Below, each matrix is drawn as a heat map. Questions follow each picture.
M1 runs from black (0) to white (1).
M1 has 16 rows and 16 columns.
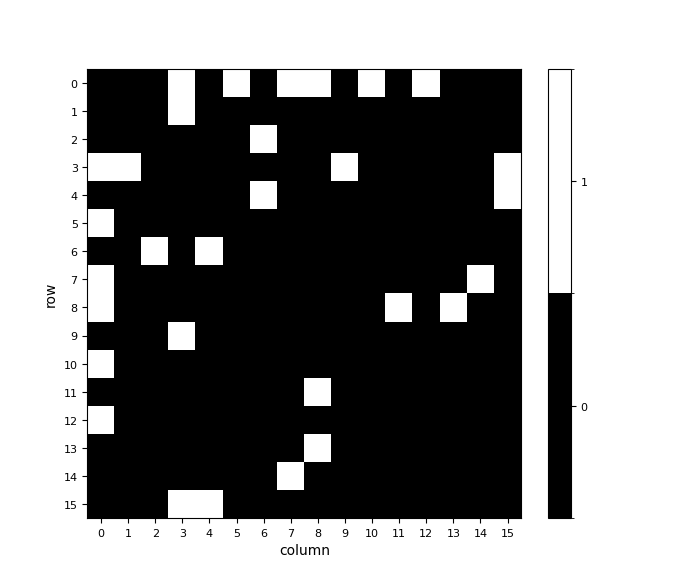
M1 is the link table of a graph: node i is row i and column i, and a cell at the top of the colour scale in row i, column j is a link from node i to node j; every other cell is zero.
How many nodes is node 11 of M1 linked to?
1
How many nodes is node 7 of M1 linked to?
2
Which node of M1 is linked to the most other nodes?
node 0
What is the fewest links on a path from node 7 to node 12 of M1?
2
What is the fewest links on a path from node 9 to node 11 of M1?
4
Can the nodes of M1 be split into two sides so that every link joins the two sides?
yes
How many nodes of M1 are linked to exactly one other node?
9
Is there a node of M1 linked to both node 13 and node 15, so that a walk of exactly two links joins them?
no
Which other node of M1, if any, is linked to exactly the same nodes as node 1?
node 9
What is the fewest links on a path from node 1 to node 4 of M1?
3
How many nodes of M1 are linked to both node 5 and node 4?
0
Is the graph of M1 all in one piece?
yes
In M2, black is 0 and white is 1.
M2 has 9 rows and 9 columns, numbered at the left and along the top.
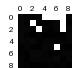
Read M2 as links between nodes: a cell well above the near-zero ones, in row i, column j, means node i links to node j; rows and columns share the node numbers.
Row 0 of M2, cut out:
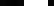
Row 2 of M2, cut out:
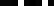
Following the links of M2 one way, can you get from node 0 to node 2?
no
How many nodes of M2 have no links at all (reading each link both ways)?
1
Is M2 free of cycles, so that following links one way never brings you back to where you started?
yes
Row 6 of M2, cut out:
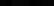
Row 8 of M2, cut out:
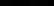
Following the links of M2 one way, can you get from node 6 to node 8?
no
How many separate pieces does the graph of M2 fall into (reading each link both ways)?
2
